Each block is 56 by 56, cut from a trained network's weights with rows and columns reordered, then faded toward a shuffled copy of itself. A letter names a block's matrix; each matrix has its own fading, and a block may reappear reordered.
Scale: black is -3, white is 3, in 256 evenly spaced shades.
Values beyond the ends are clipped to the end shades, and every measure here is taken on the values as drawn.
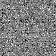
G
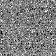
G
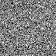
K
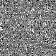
G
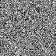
K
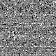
G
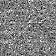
G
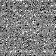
G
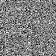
K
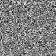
K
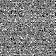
G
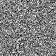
K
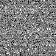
G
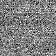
G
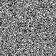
K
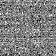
G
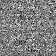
G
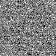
G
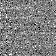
G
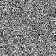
K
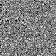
K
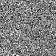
K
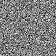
K
